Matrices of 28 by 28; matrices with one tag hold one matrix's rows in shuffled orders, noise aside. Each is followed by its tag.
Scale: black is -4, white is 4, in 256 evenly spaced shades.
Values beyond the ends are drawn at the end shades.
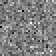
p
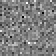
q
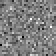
p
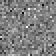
q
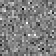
q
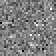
p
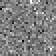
p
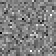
p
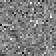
p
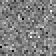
p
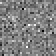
q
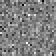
q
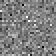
q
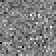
p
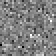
p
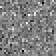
q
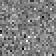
q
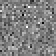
q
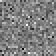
q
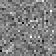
p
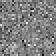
q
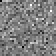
p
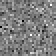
p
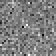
q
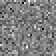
q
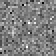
q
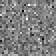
q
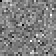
p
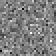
p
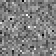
q
